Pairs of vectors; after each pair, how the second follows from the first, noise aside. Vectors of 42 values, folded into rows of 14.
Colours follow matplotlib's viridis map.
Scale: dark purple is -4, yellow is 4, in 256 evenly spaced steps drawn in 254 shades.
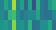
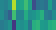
sign-scrambled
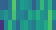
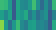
negated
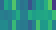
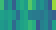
negated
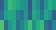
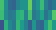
negated
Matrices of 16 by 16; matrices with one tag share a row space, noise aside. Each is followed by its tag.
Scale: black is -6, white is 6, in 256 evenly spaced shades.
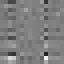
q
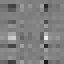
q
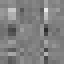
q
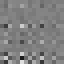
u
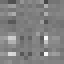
q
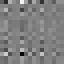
u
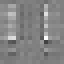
q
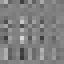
u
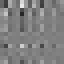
u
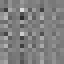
u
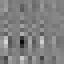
u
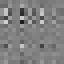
u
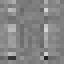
q
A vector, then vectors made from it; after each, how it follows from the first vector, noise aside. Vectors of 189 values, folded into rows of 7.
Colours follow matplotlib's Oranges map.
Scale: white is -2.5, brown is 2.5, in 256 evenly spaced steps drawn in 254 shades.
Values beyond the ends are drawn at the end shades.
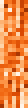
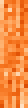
shrunk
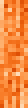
shrunk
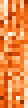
reversed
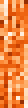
reversed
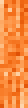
shrunk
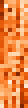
negated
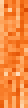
shrunk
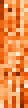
negated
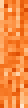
shrunk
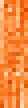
shrunk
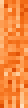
shrunk
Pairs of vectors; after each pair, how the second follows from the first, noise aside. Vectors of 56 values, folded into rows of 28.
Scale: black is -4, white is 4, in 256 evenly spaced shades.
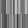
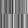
shuffled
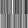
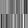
shuffled
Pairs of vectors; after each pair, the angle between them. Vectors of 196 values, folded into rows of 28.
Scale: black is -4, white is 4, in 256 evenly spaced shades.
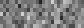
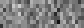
partly opposed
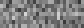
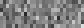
partly opposed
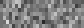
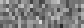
orthogonal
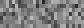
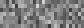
nearly opposite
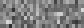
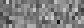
partly opposed
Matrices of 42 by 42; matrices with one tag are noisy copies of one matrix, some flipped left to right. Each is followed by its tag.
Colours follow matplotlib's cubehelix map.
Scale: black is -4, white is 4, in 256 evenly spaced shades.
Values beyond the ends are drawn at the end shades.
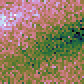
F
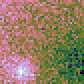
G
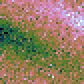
F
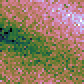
F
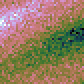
F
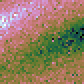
F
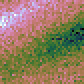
F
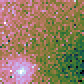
G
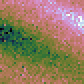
F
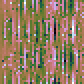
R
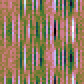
R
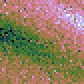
F
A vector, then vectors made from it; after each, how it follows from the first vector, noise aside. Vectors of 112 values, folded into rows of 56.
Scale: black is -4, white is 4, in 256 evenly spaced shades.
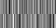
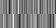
copied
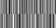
copied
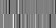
partly zeroed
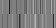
partly zeroed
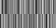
reversed
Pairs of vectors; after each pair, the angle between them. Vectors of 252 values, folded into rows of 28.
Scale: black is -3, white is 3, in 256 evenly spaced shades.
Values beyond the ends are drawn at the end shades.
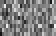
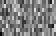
nearly parallel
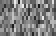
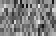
nearly opposite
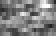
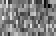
partly opposed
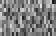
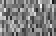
nearly parallel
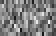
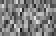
nearly parallel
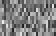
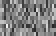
nearly parallel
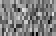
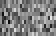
partly opposed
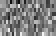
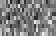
nearly parallel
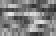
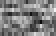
nearly opposite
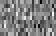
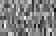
nearly parallel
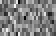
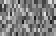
partly aligned
